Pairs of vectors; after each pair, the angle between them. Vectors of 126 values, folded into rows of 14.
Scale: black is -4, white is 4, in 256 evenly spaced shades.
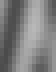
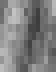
nearly opposite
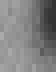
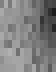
nearly parallel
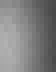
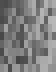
partly opposed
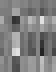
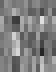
nearly parallel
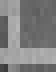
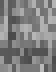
partly opposed
